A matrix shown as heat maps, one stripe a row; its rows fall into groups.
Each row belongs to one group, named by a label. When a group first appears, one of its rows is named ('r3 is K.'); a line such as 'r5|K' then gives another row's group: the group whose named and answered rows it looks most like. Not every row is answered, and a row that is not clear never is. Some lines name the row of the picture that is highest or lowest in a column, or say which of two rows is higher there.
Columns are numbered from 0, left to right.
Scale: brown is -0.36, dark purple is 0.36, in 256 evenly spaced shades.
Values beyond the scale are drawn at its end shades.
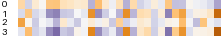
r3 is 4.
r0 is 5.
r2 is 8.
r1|4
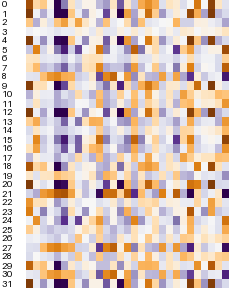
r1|8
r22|8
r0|8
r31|8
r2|5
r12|8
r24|4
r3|4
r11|4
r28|4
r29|8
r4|8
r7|4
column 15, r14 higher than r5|Yes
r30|5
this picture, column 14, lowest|21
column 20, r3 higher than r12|No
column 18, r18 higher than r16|No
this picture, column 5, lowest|21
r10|4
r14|4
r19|5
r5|4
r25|4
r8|5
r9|8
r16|4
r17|4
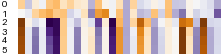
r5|8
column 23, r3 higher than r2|No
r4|8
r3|8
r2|8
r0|5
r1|5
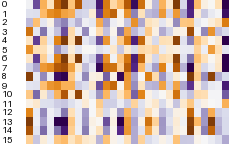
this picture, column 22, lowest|2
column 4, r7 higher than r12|No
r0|5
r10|5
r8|8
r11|4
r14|8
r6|5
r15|5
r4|5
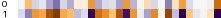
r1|5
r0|4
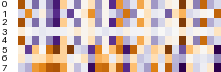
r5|5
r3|4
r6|5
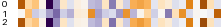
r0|8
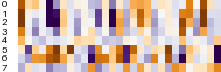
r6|5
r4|4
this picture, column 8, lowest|4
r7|4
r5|5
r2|8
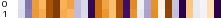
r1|5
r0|5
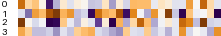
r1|5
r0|8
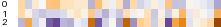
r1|4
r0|5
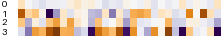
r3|5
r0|4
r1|8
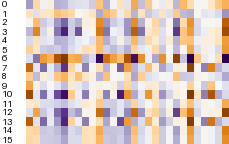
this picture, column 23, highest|6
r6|5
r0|4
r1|5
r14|4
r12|4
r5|4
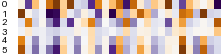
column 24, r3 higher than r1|Yes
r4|8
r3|4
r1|8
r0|5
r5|8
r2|4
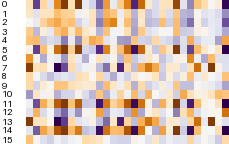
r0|5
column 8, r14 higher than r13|Yes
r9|5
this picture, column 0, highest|10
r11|5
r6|8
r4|4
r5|5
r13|8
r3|5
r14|5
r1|5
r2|5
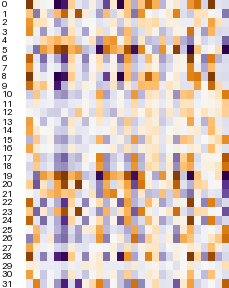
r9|8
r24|8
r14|8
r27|8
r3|8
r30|8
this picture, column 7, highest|31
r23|5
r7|8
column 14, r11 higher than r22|Yes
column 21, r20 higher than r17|No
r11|4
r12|4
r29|4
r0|8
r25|4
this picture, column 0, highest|26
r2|8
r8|8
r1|5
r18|4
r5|5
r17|4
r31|4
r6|8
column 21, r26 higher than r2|Yes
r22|8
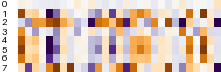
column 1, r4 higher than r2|No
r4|8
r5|8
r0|4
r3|8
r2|5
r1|8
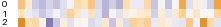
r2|8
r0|4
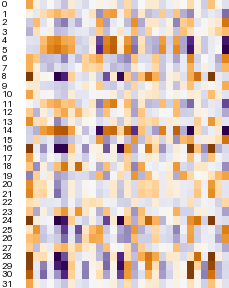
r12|5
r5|5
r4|5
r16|8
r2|4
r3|4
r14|5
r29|8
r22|4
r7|4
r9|4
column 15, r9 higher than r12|No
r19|4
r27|5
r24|8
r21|8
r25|4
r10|8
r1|5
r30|8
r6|4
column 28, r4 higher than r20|Yes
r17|8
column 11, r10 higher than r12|Yes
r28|8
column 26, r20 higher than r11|No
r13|8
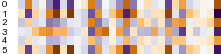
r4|4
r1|5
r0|4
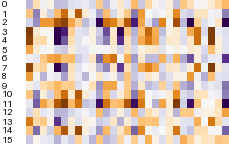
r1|5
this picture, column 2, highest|8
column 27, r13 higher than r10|No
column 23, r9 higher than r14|Yes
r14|5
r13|8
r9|5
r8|8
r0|4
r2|5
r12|4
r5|8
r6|5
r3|8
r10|5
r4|8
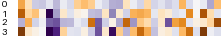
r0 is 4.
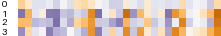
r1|4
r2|4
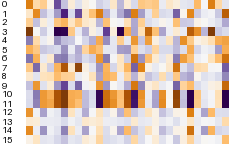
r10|5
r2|5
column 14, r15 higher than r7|Yes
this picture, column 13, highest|3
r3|8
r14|8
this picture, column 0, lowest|3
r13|4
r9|4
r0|8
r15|4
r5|4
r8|5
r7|5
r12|8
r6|4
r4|4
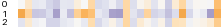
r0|4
